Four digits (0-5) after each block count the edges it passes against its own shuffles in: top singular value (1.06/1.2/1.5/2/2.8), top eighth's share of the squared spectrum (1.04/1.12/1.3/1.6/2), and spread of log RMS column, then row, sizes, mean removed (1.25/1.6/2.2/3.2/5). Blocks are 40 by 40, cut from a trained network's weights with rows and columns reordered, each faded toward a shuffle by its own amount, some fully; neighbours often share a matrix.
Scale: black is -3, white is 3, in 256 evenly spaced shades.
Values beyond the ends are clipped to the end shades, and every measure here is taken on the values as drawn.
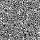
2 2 0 0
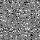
3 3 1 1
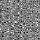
2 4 2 2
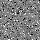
0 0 0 0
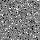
1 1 0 0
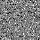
0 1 0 0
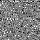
2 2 0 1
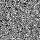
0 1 0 0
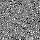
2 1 0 0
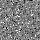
0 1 0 0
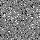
1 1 0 0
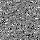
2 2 0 1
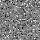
2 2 0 1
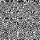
3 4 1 3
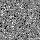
1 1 0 0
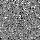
0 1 0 0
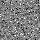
0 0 0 0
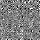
3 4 2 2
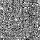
2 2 0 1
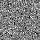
2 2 0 1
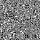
2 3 0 1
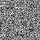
2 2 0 1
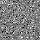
3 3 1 2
